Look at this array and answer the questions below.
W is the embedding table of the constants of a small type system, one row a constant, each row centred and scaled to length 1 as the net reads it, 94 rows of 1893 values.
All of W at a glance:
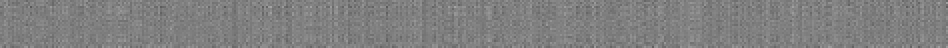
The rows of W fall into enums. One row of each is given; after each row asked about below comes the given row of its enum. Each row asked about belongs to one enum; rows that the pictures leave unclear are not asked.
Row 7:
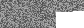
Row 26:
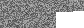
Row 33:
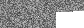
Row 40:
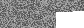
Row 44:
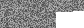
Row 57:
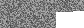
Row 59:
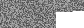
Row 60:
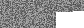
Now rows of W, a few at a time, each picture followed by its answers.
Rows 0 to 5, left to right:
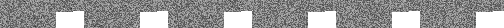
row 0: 57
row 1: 26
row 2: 57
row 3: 60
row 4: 59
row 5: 60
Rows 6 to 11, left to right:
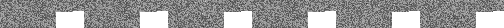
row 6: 7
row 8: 57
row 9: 7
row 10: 60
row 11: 57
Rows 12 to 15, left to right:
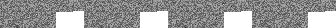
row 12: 26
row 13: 26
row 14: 26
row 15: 26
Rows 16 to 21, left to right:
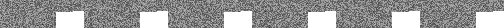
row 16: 60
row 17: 44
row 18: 59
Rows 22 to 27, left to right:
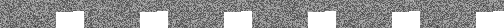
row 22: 57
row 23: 44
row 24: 26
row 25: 7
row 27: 26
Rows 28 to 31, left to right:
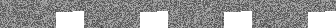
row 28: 40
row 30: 60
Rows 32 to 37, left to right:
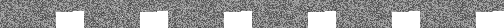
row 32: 7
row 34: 44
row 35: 40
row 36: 7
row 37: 7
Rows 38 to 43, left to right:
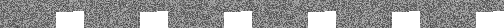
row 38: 26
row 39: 60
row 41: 40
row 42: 60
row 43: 57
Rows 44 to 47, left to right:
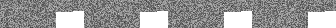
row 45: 57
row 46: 26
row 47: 60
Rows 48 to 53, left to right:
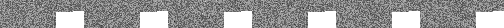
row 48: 60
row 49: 26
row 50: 57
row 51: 60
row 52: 59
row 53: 7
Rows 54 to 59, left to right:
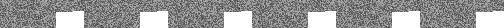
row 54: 40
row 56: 57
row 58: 40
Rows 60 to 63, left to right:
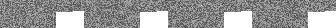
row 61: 40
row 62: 26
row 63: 7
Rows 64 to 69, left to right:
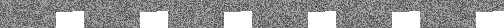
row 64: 40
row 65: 7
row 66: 60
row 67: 57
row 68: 57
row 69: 7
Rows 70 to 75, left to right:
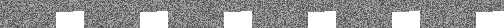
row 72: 7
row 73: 60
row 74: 33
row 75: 60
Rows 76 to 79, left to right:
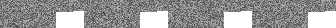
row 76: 26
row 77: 33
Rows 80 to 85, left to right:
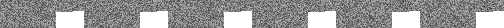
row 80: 7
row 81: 26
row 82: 7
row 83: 26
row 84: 57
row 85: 57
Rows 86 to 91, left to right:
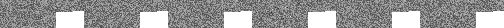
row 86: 40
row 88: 59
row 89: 33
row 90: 59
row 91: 57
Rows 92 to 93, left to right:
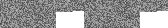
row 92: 59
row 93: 7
